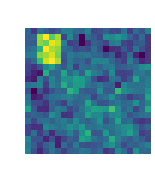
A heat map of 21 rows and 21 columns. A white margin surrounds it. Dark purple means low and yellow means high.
The texture is blotchy. An odd patch, higher than its surroundings, sits in the top left. The top left is the ninth with the highest average. Values change most from cell to cell in the top left. No single row or column stands out from its neighbours. The halves do not mirror each other. The values are skewed, with a long tail toward high values.
